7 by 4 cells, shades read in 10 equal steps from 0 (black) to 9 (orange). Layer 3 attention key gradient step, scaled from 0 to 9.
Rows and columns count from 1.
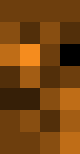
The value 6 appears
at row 4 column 2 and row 6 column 4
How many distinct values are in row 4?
3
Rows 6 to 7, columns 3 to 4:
3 6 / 5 7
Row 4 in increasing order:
3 3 4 6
